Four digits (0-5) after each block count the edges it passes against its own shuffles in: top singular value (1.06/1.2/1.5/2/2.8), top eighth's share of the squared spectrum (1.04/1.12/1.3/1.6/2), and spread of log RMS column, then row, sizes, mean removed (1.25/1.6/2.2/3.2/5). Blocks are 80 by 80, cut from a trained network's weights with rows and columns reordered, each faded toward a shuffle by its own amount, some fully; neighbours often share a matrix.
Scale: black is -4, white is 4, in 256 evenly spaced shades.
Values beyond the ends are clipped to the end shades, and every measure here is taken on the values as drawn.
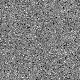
0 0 0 0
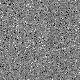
0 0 0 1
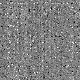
2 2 0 2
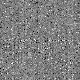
2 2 0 1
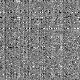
3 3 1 3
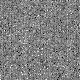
2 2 0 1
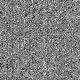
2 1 0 0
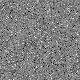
0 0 0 0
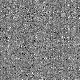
2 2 0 2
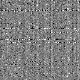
3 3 0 3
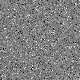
0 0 0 0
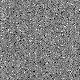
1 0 0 0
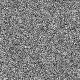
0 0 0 0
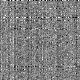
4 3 0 3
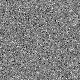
0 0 0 0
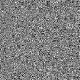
3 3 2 1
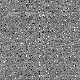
2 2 2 0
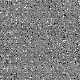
2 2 2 0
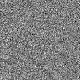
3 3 1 0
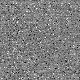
1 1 1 0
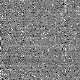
2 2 2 0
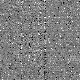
2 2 2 0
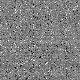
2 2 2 0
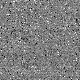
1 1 1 0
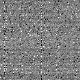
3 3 2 0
